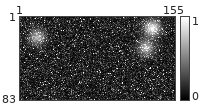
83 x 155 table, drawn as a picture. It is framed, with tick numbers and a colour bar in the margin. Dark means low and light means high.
Histogram: skewed, a long tail of high values. Mirror symmetry: none. Average level on the scale: 20%. Bumps: three.
